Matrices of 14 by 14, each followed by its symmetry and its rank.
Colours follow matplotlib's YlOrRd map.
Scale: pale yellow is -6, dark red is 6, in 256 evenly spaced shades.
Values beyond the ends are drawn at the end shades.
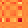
symmetric, rank one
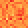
neither, rank three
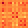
symmetric, rank two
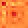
symmetric, rank two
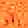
neither, rank three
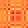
symmetric, rank one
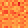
neither, rank three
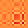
symmetric, rank one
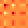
symmetric, rank one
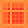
symmetric, rank one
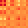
symmetric, rank one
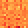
neither, rank three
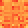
neither, rank three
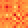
symmetric, rank two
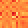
symmetric, rank two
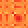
symmetric, rank two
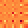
symmetric, rank two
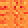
neither, rank three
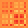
symmetric, rank one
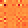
symmetric, rank two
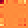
symmetric, rank one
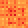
symmetric, rank two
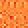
neither, rank three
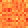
neither, rank three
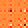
symmetric, rank two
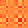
symmetric, rank one
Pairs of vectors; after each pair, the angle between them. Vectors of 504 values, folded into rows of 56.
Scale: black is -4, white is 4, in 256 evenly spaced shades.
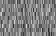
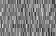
nearly parallel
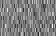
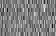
nearly opposite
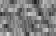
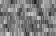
nearly parallel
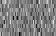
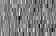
orthogonal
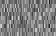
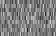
orthogonal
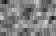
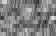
nearly opposite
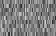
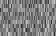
partly opposed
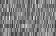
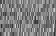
partly aligned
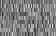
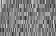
partly opposed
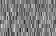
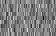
nearly opposite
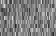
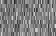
partly aligned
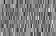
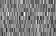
partly opposed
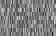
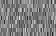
nearly parallel
